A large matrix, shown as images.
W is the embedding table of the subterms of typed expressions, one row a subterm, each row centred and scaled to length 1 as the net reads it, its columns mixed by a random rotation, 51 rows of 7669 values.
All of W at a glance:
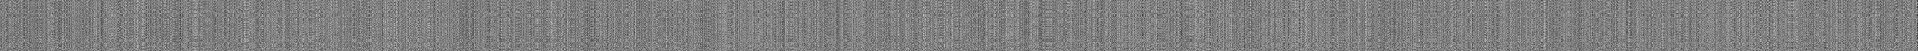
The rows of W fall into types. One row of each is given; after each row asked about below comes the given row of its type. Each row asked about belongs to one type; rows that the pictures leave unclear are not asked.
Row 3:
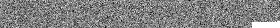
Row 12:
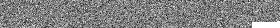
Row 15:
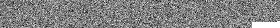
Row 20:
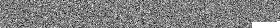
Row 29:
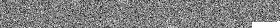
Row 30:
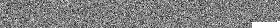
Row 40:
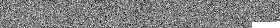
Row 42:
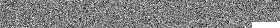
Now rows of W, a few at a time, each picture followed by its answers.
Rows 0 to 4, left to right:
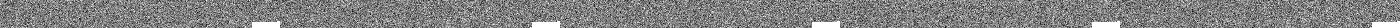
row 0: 42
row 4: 30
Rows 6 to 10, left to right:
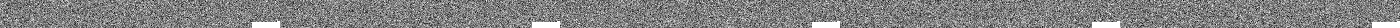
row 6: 30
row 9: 29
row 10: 20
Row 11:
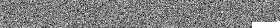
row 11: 12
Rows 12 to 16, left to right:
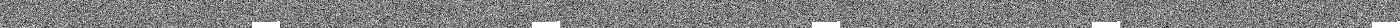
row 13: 3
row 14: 15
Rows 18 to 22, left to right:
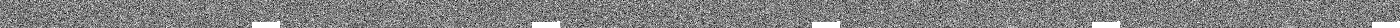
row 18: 20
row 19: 30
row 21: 29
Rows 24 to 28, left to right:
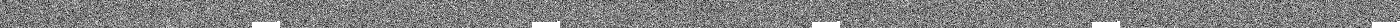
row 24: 29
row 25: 30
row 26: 40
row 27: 30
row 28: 15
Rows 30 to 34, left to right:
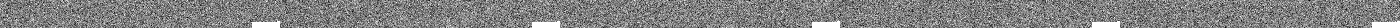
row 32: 12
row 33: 15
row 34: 3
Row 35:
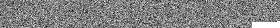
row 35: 15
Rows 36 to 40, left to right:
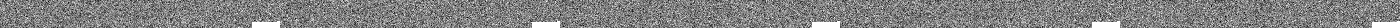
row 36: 29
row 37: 30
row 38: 15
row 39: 29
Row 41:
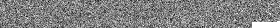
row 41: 29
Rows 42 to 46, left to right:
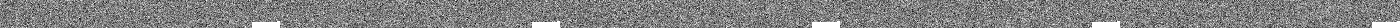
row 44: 20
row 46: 20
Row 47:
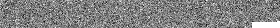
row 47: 42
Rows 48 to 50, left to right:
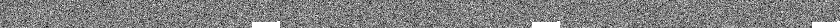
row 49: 15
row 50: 12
